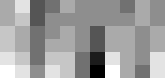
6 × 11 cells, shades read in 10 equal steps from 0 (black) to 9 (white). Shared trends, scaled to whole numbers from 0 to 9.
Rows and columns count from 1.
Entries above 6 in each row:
1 1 1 1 6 6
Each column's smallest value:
6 6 3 4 5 4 0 5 4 4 5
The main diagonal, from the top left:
6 7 4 6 7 4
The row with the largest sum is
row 6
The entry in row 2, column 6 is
5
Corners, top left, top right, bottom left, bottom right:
6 5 9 8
